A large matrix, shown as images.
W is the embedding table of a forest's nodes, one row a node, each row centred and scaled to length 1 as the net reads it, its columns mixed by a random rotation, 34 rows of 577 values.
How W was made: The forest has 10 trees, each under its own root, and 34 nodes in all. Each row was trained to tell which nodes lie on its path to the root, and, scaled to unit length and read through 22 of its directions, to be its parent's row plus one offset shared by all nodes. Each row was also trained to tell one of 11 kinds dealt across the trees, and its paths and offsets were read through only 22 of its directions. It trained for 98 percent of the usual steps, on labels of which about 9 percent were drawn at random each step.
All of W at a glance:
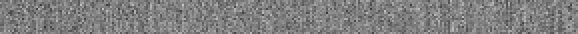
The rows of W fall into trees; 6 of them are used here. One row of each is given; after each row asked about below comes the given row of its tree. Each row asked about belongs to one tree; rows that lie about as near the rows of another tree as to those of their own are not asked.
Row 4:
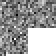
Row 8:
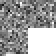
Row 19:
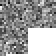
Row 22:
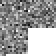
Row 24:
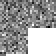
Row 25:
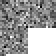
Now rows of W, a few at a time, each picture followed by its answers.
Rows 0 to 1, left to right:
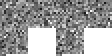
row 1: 24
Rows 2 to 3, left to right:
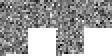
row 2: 8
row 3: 4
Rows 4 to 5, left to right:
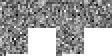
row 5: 4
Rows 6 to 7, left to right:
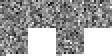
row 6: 25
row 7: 19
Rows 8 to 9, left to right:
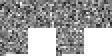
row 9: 4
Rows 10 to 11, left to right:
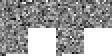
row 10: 22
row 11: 8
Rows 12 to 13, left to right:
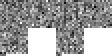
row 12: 24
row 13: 19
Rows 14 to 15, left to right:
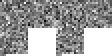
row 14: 22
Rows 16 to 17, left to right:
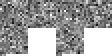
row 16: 8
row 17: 4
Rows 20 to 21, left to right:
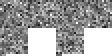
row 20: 8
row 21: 24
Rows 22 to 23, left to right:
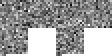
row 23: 24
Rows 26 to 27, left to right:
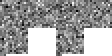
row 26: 22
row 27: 8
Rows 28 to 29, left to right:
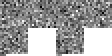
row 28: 24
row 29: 22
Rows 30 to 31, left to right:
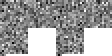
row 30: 25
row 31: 22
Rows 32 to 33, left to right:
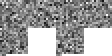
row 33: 19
